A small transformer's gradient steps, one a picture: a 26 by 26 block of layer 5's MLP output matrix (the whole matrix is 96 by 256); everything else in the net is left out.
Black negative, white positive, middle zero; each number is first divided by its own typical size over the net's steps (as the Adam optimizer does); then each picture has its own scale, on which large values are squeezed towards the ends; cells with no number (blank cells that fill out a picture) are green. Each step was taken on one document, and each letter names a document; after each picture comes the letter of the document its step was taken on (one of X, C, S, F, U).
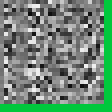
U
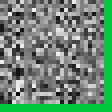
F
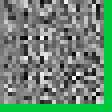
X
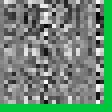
X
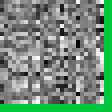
X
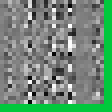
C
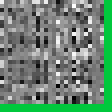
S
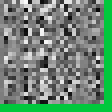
X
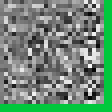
U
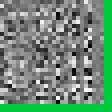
S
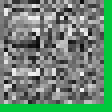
U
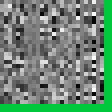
F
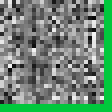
F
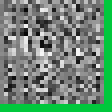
X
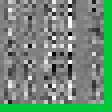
C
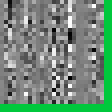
C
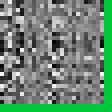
F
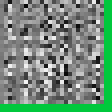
X
